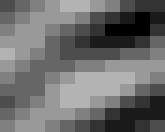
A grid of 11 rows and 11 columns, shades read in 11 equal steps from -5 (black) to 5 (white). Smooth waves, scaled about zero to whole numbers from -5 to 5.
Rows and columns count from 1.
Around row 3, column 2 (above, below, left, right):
0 1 0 1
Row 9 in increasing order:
-4 -3 -2 -2 -1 0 0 1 1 2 2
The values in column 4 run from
-1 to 1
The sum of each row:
-5 -16 -22 -19 -8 2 8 4 -6 -14 -17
